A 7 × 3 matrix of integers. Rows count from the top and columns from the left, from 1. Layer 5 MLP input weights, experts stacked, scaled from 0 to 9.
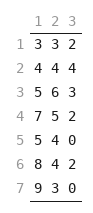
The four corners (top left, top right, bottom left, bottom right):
3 2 9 0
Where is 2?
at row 1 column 3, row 4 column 3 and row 6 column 3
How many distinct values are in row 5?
3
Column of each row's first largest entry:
1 1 2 1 1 1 1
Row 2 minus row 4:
-3 -1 2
